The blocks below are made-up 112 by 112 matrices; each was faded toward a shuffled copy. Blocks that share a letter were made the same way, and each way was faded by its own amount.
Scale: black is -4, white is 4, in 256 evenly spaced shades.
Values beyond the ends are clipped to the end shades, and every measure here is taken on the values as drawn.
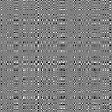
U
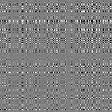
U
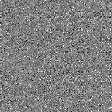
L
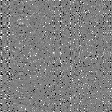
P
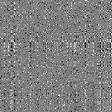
P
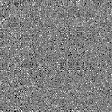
L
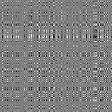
U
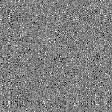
L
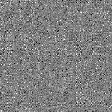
L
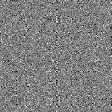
L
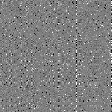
P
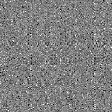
L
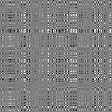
U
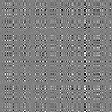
U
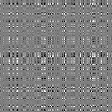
U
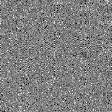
L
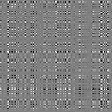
U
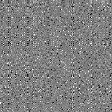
P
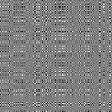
U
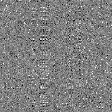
L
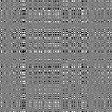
U
